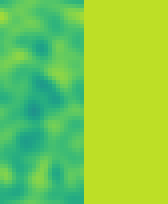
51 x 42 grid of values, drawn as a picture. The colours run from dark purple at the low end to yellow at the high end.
The table splits into one row of 2 panels. Panel 1,1: high, blotchy. Panel 1,2: very high, flat.
